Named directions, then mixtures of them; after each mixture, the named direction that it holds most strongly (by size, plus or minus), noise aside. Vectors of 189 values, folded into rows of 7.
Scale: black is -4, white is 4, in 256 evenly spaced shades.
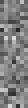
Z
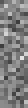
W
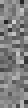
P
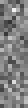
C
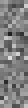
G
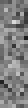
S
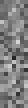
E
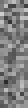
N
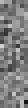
W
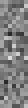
G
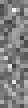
C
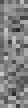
Z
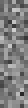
S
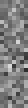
E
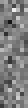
C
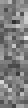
S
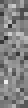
G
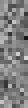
G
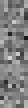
G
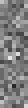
G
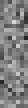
S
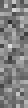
N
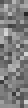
W
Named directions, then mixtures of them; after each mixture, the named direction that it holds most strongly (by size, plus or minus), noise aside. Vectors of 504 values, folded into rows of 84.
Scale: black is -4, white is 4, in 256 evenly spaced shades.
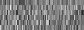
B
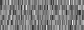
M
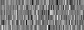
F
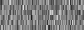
M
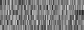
B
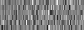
F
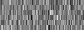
F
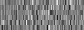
F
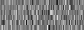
F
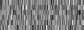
M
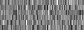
F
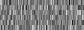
M
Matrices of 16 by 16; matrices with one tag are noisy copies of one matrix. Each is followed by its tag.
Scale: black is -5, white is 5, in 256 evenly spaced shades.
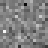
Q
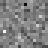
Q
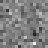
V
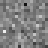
Q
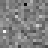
Q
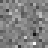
V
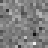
V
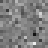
V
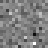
V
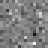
V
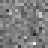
V
